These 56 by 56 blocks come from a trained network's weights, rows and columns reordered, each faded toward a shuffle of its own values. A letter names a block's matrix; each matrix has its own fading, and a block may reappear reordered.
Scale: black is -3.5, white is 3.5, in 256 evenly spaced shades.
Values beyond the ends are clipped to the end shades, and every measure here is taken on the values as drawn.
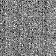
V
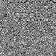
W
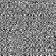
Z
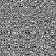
Z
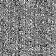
V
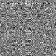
Z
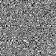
W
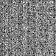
V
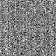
V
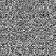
Z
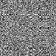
Z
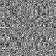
Z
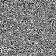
W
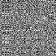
Z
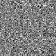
W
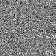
W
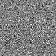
W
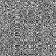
Z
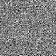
W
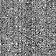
V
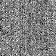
V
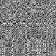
Z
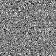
W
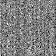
V
